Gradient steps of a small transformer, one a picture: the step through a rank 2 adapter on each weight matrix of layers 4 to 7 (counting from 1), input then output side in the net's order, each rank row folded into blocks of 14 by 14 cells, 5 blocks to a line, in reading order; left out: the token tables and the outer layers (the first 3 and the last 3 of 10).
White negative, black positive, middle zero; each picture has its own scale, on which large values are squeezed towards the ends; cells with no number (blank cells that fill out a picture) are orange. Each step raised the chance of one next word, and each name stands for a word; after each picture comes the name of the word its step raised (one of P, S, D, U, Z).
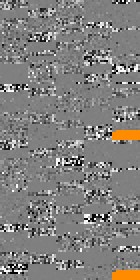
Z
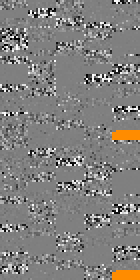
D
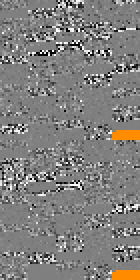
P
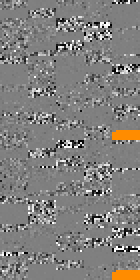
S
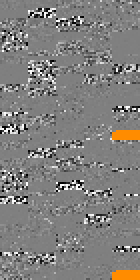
D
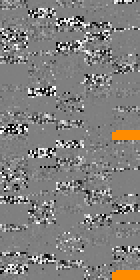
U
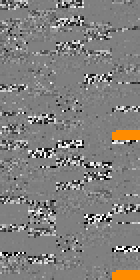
S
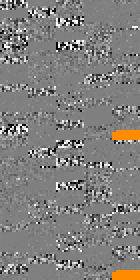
U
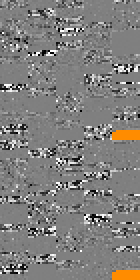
Z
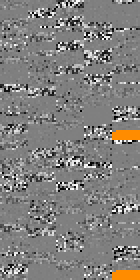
P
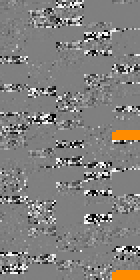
S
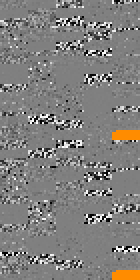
S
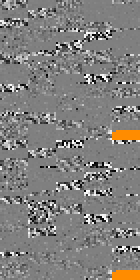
S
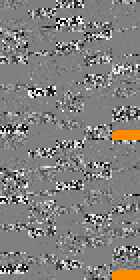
P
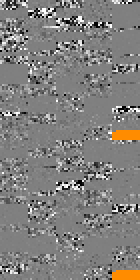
D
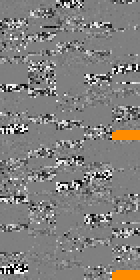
Z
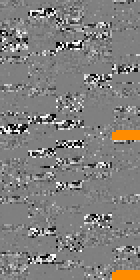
U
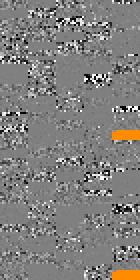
D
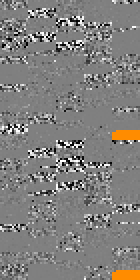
U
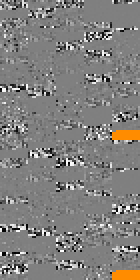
P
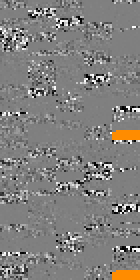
D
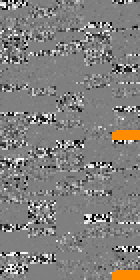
S
